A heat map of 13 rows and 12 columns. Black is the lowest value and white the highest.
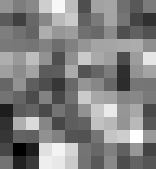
The bottom left is the ninth with the lowest average. No row or column stands out. No overall slope runs across the table. Neither half mirrors the other.
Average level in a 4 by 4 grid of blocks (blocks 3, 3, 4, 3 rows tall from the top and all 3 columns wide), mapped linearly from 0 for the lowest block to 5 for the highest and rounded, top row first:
2531 | 3233 | 2142 | 0523
